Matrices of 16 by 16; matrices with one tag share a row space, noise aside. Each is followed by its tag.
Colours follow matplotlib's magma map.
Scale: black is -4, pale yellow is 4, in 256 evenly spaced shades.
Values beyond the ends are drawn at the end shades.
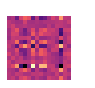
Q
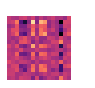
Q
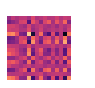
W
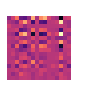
Q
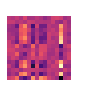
Q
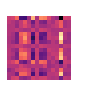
Q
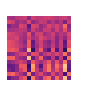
W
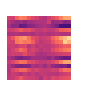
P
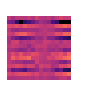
P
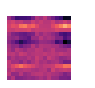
P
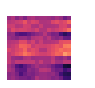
P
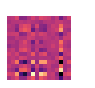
Q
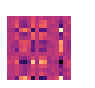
Q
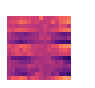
P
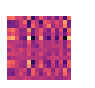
W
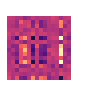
Q
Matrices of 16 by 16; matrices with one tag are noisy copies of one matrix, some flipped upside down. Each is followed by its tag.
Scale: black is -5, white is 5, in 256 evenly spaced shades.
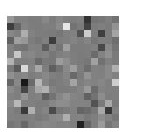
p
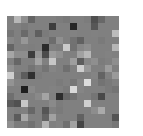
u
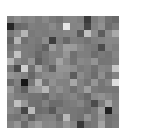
p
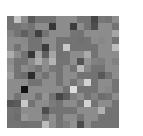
u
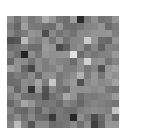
u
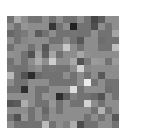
u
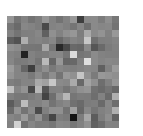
u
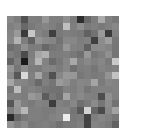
p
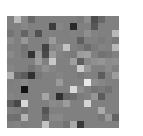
u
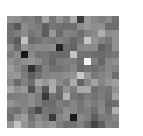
u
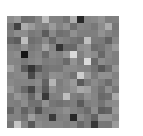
u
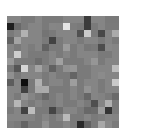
p
